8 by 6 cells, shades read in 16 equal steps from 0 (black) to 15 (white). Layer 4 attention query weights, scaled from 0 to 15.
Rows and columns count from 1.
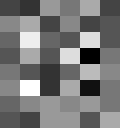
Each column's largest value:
8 15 9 13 13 10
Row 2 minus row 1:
4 7 -5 1 -6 1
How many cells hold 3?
3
